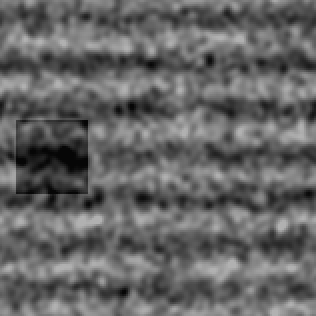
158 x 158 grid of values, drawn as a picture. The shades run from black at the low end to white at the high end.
Stripes: horizontal, repeating 7 times. Histogram: bell-shaped. Odd patch: lower, in the middle left. Ninth with the lowest average: middle left.
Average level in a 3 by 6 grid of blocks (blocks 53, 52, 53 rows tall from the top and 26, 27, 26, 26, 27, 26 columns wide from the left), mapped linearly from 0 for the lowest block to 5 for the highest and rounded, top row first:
4 4 4 4 4 3
0 0 3 4 3 3
4 5 4 4 5 4
